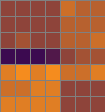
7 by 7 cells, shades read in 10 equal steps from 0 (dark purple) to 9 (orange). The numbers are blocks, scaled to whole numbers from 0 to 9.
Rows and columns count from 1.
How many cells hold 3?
0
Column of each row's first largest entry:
5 5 7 6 2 3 1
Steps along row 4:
same same up up up same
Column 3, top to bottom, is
4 4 4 0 8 8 8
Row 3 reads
4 5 4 4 6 6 7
